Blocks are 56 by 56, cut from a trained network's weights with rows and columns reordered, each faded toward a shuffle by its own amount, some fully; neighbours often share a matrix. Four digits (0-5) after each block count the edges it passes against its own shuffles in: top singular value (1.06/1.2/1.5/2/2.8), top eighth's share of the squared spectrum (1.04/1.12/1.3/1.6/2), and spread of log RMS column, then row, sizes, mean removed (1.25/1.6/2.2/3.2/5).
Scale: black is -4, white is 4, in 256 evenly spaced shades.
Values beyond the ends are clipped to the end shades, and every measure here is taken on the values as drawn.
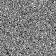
0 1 0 0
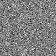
2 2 0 0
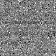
2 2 1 0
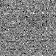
2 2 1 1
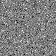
0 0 0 0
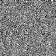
3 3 0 2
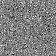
2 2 0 0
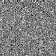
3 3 1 1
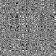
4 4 2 2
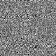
3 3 1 2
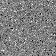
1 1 0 0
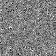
2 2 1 1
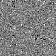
3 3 2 1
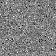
1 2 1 0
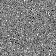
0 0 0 0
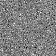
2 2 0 0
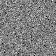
2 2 0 0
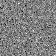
0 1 0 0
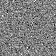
1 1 0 0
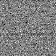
2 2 0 0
